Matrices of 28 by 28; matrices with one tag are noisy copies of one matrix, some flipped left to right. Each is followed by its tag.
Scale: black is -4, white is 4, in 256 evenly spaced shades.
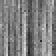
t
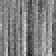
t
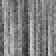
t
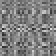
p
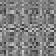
p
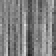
t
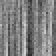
t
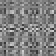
p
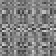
p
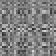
p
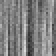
t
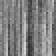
t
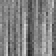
t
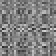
p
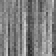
t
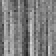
t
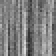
t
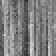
t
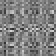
p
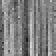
t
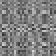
p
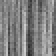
t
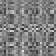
p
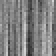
t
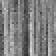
t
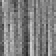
t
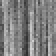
t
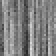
t
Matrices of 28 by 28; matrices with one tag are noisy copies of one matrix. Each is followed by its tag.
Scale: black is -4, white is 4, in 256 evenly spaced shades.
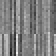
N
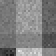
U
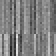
N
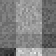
U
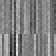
N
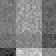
U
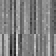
N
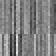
N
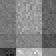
U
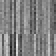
N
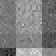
U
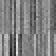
N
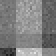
U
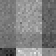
U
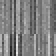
N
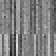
N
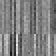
N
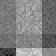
U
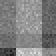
U
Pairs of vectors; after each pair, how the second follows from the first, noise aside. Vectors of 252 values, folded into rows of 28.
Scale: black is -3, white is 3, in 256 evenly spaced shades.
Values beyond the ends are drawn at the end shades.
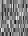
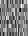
wrapped around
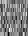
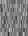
shrunk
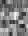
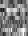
wrapped around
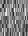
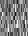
wrapped around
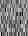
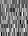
sign-scrambled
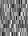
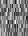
wrapped around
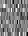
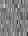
shrunk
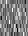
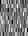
wrapped around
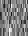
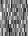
negated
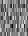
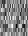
sign-scrambled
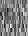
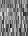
negated
